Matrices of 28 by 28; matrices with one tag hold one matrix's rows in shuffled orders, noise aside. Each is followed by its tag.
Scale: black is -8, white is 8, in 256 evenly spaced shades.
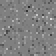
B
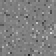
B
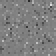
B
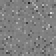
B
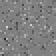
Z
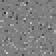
Z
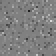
B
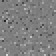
Z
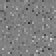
B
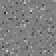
Z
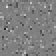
Z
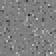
B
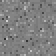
Z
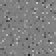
B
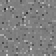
Z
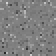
Z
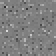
Z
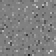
B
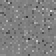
B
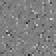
B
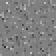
Z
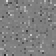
Z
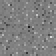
B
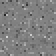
Z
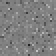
B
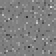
B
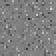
B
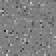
Z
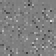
B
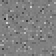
Z
